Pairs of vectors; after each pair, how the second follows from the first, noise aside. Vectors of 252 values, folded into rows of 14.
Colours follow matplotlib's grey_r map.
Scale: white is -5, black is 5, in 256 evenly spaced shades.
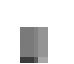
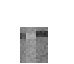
wrapped around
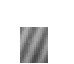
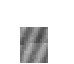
wrapped around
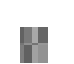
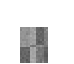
reversed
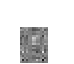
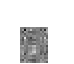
reversed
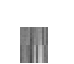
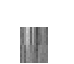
reversed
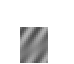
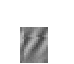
wrapped around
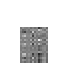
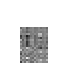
wrapped around
